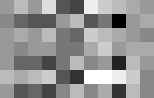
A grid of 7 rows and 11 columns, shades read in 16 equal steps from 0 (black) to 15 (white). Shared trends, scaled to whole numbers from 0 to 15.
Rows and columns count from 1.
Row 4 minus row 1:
0 -3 0 -4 2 3 -4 0 -2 0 1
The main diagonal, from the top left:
9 6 9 9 7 3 8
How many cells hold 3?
2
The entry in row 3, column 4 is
11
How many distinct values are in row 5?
7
